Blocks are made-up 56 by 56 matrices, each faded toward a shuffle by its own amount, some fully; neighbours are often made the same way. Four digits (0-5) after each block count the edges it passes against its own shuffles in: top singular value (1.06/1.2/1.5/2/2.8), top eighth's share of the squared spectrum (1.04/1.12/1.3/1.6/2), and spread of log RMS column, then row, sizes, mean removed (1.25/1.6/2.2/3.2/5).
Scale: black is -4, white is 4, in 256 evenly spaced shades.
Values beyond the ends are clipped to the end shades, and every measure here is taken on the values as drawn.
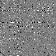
2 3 2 2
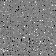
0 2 1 1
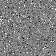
0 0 0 0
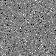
0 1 0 0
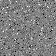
1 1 0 0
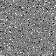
3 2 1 1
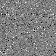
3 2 0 0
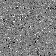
1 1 0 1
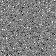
0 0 0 0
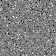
0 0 0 0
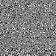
1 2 0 3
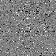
3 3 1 1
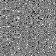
3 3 1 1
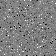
0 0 0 0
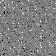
0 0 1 0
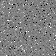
2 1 0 0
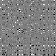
4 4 2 2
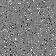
1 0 0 0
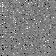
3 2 1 0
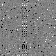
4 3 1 0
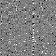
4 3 2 0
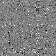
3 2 1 1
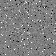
1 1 0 0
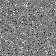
1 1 0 0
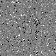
2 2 1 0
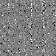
3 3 2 1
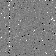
3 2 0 0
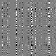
4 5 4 2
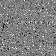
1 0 0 0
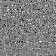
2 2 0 3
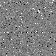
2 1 0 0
